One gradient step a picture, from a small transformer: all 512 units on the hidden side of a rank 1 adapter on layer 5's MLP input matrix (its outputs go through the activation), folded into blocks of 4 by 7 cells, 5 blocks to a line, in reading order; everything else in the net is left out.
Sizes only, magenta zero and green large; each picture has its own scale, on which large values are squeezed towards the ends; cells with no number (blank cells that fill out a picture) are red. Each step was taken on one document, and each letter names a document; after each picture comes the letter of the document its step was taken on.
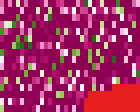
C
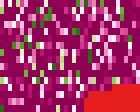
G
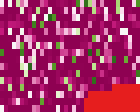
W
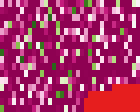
C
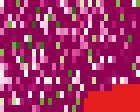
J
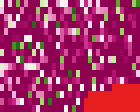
J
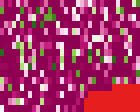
W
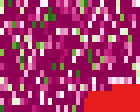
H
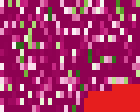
G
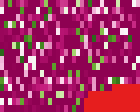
C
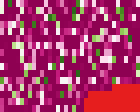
W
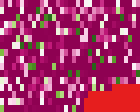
C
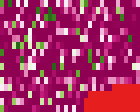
H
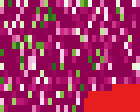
H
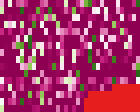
G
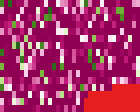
H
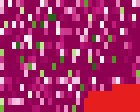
C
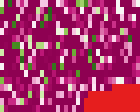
H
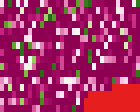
G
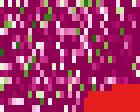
J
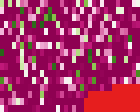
W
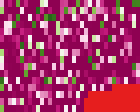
C
